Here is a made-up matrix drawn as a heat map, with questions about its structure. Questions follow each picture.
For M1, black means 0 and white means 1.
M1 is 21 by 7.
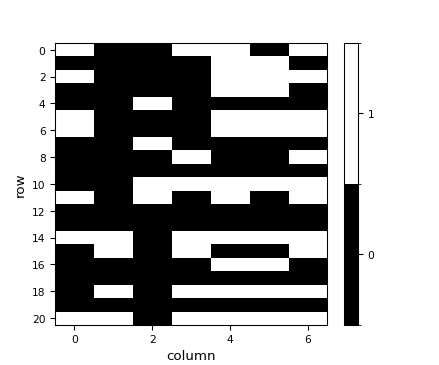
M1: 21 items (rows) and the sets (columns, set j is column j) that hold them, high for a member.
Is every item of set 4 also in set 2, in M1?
no
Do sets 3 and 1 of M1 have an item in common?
yes
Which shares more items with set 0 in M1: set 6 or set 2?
set 6
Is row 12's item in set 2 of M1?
no
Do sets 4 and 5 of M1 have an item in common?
yes
